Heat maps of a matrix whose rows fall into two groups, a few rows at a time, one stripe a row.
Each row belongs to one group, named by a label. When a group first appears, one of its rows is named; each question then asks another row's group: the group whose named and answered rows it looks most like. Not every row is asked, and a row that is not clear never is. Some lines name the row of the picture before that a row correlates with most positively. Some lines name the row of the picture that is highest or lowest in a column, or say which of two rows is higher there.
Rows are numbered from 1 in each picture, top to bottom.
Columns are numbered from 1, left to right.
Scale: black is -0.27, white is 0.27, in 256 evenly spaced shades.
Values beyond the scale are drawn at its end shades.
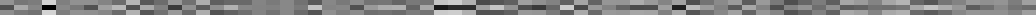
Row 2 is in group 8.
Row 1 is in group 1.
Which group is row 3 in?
1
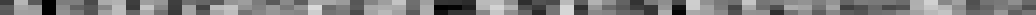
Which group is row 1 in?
8
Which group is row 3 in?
8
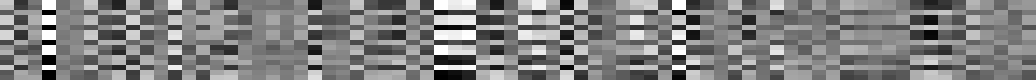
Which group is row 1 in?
1
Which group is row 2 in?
1
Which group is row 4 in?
1
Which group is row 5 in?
1
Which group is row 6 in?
8
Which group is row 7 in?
1
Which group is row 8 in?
1
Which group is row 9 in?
8
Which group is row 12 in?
8
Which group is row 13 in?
8
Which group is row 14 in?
1
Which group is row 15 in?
8
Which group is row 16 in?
8
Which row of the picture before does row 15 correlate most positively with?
2
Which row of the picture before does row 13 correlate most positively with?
1
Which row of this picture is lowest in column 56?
3
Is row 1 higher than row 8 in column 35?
Yes
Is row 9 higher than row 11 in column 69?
Yes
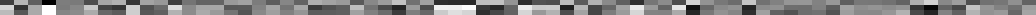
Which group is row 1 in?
8
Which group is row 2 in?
1
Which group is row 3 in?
1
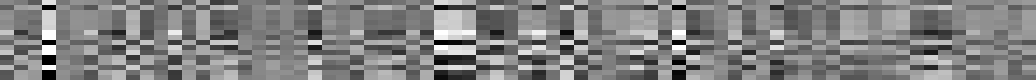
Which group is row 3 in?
1
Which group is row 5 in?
1
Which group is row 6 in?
1
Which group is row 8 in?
1
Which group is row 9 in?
8
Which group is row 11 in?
1
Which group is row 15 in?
8
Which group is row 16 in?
8
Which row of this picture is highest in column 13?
7
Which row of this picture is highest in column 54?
12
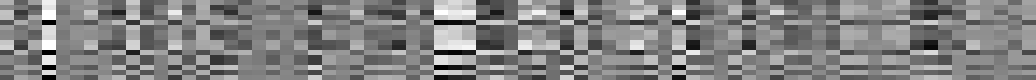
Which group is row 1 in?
1
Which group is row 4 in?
1
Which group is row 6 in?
1
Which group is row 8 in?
1
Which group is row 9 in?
1
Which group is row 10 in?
1
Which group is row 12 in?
1
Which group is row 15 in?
1
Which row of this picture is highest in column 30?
3
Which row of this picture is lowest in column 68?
3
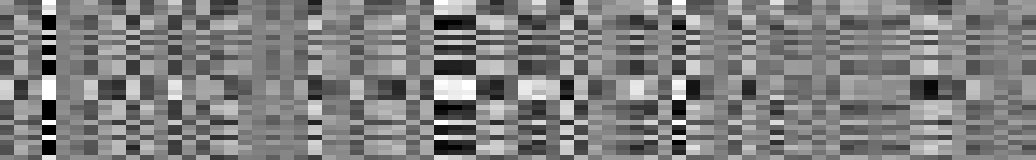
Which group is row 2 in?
1
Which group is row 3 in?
1
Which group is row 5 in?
8
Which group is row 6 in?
8
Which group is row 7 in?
1
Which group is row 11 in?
8
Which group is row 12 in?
1
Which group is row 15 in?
8
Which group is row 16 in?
1
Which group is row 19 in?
1
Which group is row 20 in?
1
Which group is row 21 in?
8
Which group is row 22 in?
8
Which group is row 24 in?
8
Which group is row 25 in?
1
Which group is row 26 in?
8
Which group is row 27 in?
8
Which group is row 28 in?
1
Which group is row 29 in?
8
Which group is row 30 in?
8
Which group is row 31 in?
8
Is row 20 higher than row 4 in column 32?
Yes
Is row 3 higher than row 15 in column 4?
Yes
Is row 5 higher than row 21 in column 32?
No
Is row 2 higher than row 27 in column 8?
No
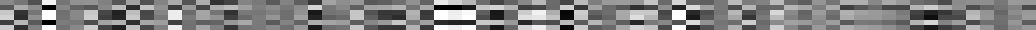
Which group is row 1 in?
1
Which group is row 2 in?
8
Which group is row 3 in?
1
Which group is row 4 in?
1
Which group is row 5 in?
8
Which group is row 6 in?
1
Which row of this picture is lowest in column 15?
2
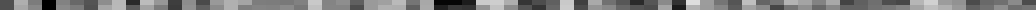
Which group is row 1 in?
8
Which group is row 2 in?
8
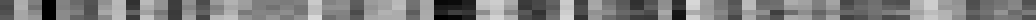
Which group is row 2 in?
8
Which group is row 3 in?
8
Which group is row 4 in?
8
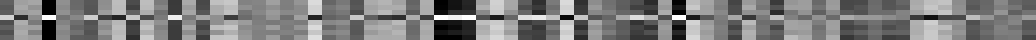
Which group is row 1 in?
8
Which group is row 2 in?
8
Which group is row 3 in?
8
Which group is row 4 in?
1
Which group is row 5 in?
8
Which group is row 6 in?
8
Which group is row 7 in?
8
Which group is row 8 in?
8
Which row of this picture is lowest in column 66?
4
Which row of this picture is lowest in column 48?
4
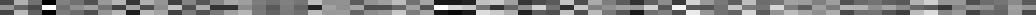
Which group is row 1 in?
8
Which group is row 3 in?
8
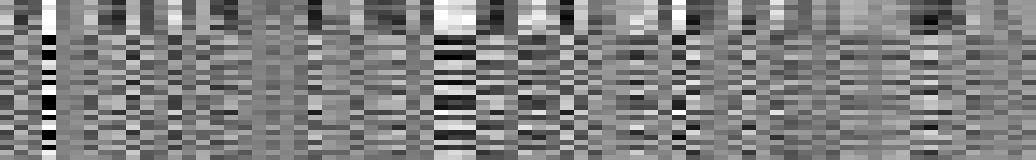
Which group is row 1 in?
1
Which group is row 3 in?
1
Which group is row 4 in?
1
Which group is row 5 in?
1
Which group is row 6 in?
1
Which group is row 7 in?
1
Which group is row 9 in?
8
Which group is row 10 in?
1
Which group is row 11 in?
8
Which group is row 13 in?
1
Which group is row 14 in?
1
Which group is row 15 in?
8
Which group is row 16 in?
1
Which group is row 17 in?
8
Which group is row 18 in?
1
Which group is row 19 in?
1
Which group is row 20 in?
8
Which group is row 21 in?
8
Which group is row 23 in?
1
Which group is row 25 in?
1
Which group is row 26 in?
1
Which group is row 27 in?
8
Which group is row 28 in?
8
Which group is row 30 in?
8
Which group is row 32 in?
1
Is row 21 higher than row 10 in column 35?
Yes
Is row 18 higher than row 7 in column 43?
Yes
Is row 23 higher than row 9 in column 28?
No
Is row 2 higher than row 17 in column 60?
No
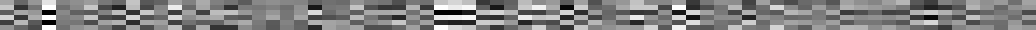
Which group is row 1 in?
1
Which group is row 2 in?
1
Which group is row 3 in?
8
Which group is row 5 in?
8
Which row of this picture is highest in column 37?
3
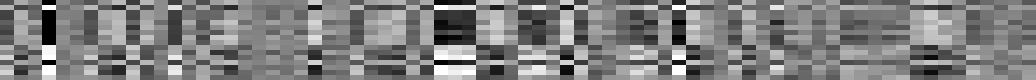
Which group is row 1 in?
8
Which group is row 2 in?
1
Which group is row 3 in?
8
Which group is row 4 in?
8
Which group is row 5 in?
8
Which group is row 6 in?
8
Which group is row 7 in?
8
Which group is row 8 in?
8
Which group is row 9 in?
8
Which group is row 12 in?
1
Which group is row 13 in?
8
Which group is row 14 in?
1
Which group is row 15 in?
1
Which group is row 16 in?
1
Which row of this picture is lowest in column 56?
5
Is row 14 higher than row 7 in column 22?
Yes
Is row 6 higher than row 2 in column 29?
Yes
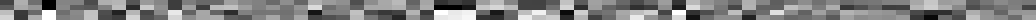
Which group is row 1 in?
8
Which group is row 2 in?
8
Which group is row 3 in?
1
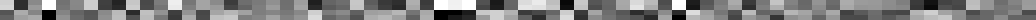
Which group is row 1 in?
1
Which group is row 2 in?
1
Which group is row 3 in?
8
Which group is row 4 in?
8
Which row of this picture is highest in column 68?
4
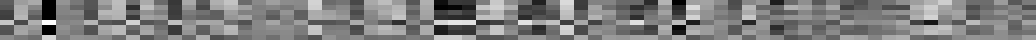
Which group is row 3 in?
8
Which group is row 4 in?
8
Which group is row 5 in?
1
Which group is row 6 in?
8
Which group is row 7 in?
8
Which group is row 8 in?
1
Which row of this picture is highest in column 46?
5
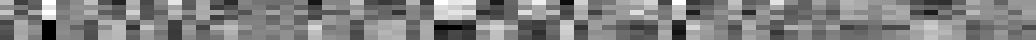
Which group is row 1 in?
1
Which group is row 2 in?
1
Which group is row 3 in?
1
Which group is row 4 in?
1
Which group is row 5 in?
8
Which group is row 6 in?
8
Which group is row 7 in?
8
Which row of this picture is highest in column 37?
6
